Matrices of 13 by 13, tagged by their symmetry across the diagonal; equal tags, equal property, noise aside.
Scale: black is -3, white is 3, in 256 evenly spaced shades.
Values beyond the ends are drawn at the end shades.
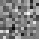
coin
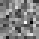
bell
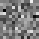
bell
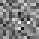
coin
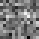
bell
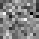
bell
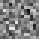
coin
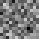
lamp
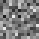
bell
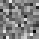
coin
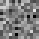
lamp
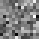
coin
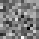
bell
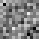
lamp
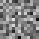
lamp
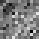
lamp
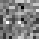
coin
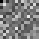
lamp
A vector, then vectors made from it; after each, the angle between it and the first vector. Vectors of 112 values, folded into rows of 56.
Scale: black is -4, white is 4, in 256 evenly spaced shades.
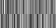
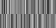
partly opposed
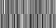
nearly parallel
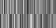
nearly opposite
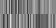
orthogonal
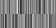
orthogonal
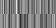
partly opposed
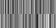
partly aligned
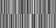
partly opposed
